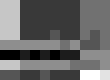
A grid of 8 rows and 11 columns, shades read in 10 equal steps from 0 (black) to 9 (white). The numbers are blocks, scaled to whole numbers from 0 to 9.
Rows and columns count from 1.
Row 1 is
7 7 2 2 2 2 2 2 4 4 4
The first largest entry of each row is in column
1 1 1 1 1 9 1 9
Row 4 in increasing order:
2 2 2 2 2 3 3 4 4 7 7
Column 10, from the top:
4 4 4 3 3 5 4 9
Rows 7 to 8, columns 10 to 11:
4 5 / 9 8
